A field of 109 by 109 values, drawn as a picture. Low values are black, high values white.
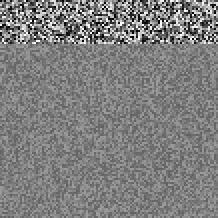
Slope: none. Average level on the scale: 50%. Histogram: heavy tails on both sides. Mirror symmetry: none. Seam: horizontal, 20% of the way down, the bottom part calmer.
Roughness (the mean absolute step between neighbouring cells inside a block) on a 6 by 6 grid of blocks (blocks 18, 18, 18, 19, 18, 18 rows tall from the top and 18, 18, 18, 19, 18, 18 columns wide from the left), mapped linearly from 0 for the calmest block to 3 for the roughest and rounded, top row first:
3 3 3 3 3 3 / 1 1 1 1 1 1 / 0 0 0 0 0 0 / 0 0 0 0 0 0 / 0 0 0 0 0 0 / 0 0 0 0 0 0
